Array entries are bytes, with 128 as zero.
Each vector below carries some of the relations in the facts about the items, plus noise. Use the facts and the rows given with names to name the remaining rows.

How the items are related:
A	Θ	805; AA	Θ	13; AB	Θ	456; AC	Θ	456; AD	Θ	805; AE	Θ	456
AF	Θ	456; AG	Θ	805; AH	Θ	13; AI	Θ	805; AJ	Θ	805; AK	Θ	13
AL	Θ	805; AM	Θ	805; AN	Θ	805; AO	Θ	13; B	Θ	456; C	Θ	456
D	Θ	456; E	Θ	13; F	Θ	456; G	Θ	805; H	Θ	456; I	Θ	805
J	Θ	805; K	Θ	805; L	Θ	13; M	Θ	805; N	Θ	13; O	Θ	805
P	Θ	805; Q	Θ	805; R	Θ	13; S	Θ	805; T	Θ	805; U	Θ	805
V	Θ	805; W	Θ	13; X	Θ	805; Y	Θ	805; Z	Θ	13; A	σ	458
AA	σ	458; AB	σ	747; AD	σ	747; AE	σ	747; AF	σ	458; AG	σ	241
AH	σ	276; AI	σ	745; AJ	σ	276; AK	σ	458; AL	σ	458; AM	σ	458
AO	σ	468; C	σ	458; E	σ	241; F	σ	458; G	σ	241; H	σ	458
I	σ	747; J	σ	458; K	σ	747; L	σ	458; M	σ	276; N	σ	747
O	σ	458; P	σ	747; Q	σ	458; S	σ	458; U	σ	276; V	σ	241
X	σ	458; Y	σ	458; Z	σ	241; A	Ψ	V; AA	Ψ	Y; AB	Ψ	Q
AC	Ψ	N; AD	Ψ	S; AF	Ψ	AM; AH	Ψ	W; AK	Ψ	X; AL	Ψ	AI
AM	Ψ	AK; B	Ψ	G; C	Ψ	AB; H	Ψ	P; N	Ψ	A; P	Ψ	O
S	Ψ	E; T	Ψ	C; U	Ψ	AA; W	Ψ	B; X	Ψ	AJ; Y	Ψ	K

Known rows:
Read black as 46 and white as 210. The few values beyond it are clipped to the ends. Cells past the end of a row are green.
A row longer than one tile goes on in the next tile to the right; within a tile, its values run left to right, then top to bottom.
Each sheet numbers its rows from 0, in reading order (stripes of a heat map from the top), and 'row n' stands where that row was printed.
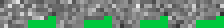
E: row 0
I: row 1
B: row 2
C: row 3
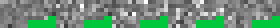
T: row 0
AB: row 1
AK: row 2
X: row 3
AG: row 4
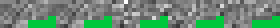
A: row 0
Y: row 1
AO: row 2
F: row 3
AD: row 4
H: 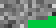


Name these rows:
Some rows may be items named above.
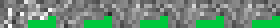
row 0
AJ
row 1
W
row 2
D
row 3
D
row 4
D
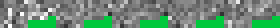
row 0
AJ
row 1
H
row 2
W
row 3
AA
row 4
K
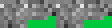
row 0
AC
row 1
AC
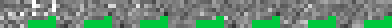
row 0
AF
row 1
F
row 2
AC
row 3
AN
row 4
L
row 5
O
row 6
AL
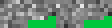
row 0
Z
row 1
AC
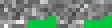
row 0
AI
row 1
Q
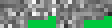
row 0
AM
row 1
N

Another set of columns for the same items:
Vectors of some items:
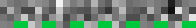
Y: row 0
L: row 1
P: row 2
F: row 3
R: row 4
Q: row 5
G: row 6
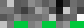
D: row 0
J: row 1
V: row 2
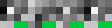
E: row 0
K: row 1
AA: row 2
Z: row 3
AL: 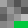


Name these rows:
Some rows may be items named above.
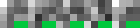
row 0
AD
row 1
K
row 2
B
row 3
AH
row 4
N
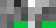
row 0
M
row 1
N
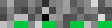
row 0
H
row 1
X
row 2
AI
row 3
AC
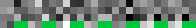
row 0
U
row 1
AC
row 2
AF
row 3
H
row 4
AJ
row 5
AK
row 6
AK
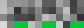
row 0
AO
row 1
H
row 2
AH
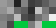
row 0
U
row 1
AG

